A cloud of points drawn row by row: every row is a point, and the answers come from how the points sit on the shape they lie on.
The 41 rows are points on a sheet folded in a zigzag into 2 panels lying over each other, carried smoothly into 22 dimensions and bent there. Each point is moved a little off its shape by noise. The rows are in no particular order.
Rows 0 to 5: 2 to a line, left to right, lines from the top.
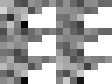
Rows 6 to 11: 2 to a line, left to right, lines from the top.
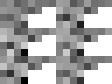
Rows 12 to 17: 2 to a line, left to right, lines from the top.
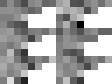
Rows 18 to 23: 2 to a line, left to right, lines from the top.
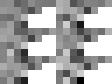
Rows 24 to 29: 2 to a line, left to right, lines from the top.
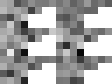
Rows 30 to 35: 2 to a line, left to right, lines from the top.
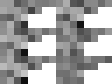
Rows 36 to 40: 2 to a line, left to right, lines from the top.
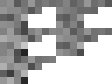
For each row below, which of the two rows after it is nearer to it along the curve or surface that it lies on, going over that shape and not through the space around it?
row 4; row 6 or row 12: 12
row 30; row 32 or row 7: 7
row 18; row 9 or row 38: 9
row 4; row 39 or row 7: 7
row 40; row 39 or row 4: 39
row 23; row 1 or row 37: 1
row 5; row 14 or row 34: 14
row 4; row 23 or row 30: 23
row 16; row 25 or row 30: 30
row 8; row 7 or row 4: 7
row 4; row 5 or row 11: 5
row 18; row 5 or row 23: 5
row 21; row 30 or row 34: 30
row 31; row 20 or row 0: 0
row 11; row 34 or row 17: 17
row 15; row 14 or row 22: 22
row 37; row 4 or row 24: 24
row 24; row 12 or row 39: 39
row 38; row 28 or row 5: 5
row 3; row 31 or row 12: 12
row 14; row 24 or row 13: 24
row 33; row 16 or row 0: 16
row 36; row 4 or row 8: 8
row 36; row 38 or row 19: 19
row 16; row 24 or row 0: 24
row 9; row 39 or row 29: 39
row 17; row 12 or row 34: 34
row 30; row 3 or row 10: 10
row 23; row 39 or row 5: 5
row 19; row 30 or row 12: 30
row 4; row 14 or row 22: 22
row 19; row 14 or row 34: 14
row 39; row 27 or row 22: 27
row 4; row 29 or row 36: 29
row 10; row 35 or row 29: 29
